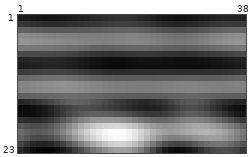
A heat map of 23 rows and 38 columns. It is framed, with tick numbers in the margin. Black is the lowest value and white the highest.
A horizontal seam about 60% of the way down splits the table, and the top part is calmer. The ninth with the highest average is the bottom middle. Horizontal stripes repeat 3 times down the table. There are no lone odd cells.
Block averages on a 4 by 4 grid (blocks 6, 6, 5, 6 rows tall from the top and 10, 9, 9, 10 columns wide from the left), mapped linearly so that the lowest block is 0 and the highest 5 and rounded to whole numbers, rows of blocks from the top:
1111 | 1000 | 1111 | 1532
